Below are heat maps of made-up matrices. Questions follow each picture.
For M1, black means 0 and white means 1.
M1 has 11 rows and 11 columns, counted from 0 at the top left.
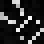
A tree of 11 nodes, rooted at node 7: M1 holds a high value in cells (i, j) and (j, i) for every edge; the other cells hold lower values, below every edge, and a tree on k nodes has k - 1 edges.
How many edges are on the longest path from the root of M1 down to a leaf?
6
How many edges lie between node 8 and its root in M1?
6
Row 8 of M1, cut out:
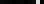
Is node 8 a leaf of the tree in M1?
yes
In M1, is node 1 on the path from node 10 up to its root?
no
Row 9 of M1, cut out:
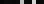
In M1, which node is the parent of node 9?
5
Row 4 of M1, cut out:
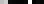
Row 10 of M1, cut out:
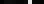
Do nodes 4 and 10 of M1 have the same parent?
yes
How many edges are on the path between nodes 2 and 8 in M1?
3
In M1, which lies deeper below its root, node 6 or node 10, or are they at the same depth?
node 6
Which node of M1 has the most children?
5
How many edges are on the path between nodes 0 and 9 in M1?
3
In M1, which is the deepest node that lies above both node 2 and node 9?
5
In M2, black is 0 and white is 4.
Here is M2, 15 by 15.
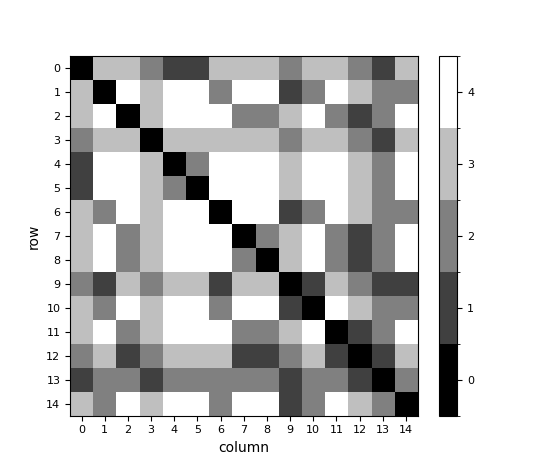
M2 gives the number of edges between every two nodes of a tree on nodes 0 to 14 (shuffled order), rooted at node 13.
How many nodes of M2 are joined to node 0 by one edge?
3
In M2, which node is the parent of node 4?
0
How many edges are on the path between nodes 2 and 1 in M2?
4
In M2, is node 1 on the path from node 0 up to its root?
no
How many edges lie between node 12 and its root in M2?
1
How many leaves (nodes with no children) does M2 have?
11
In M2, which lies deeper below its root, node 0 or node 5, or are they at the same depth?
node 5
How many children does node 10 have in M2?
0
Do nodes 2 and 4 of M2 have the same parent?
no
